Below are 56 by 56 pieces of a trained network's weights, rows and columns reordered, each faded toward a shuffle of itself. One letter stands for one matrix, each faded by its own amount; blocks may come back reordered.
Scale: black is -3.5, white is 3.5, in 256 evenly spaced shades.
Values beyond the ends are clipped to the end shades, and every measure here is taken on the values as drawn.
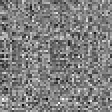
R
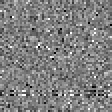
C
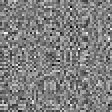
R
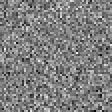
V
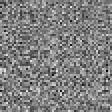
R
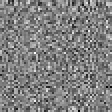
R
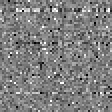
C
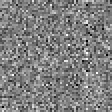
V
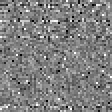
C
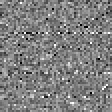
C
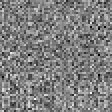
R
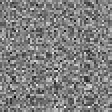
R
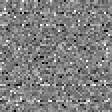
C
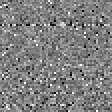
C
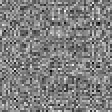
R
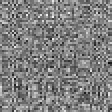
R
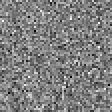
V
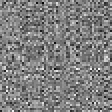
R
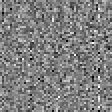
V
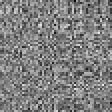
R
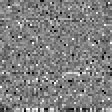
C
